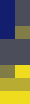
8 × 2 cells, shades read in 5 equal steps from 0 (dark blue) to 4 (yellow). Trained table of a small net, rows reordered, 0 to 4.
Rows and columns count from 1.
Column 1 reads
0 0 0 1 1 2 3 4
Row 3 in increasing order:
0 2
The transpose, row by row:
0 0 0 1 1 2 3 4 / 1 1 2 1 1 4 3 4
